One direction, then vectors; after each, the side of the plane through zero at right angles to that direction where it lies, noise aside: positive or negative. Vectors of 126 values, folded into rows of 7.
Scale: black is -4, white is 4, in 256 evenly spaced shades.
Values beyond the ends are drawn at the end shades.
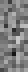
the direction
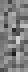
positive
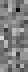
negative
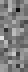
negative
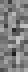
positive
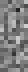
positive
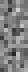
positive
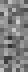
negative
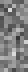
negative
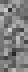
positive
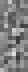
negative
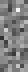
positive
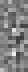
negative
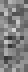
negative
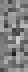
positive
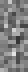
negative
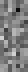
negative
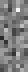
positive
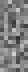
negative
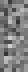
positive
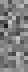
positive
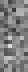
positive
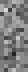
positive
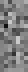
positive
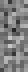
positive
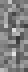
negative
